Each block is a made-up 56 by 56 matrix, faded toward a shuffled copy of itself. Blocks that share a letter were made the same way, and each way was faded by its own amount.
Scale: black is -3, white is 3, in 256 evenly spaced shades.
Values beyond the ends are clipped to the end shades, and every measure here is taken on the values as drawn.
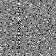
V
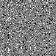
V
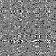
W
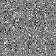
V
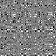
W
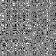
W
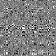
W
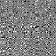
W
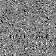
V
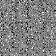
V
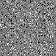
V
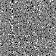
V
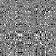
W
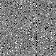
V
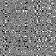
W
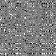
W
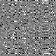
W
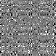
W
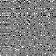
W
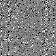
V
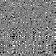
W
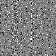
V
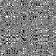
W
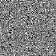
V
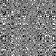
W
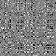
W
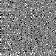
V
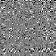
W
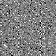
V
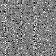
V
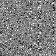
V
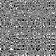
W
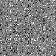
V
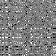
W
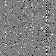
V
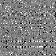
W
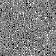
V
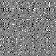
W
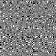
W
